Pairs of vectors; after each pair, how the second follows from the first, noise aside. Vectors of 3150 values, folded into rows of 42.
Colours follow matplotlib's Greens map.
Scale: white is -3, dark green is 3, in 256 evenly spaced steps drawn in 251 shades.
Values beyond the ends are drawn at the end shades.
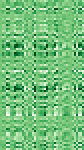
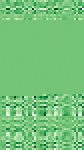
partly zeroed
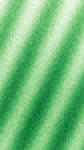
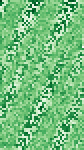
sign-scrambled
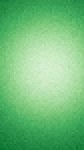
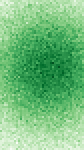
negated
